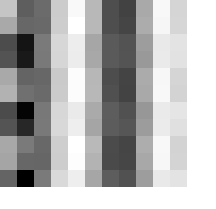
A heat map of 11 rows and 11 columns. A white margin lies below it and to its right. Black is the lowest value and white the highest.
A vertical seam about 20% of the way across splits the table, and the right part is calmer. Upright stripes repeat 2 times across the table. Overall the values sit about 60% of the way up the scale.
